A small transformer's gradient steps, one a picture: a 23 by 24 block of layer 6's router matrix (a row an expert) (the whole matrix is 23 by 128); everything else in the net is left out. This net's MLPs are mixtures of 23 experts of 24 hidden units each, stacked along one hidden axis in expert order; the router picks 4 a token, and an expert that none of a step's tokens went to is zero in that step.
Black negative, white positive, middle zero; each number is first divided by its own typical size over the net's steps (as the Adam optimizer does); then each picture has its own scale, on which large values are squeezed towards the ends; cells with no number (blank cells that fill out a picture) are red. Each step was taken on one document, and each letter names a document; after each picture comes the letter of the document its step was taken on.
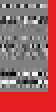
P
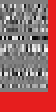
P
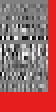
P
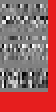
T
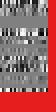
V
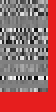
V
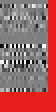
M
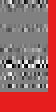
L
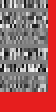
M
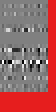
L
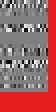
L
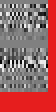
M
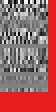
V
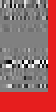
L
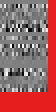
P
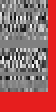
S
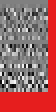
P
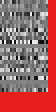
V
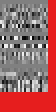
T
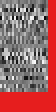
M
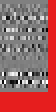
P
